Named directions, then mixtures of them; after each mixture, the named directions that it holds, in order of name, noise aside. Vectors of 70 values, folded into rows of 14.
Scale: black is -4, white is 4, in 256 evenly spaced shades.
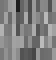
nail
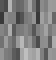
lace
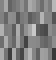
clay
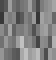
lace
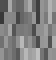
lace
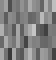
clay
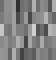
clay, nail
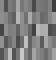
clay, nail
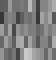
clay, lace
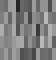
nail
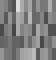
nail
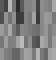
lace, nail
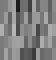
nail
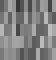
nail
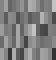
clay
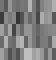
clay, lace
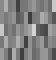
clay, nail
